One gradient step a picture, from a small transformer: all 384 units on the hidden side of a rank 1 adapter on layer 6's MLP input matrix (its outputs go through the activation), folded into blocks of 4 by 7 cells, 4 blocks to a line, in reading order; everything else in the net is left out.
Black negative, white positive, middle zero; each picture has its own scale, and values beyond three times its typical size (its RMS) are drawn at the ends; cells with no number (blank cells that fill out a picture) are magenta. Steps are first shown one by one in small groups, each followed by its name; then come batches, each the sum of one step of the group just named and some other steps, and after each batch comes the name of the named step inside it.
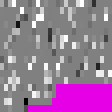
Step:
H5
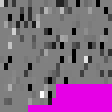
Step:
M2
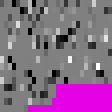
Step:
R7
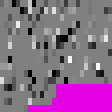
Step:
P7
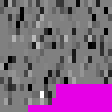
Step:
M2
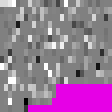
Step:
H5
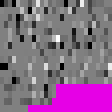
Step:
H5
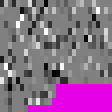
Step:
P7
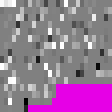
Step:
H5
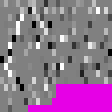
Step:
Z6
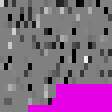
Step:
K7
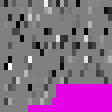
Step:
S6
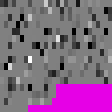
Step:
S6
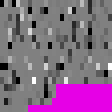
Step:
Z6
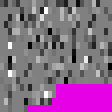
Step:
K7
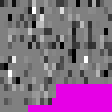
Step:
K7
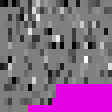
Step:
K7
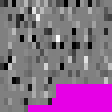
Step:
K7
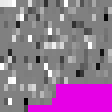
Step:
Z6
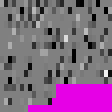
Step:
K7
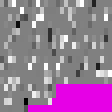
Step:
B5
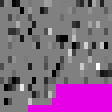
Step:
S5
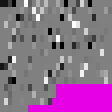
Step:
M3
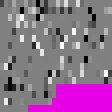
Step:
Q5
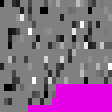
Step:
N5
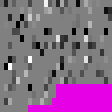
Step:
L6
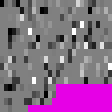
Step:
N5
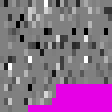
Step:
L6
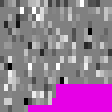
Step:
B5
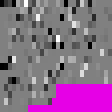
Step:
M3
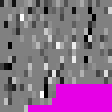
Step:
Q5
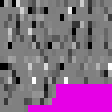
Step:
B5
